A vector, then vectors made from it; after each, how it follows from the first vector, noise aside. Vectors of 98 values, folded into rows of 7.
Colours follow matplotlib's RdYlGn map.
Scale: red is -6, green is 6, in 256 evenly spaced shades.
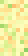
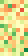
scaled up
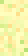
shrunk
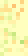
partly zeroed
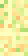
reversed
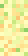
reversed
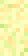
shrunk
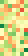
scaled up
